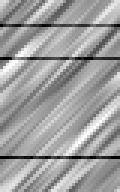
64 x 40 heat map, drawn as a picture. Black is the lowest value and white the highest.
There is no overall slope. Most values sit high, with a long tail of low ones. Rows 9, 20 and 53 stand out from the rest. On average the colour sits 60% of the way up the scale.
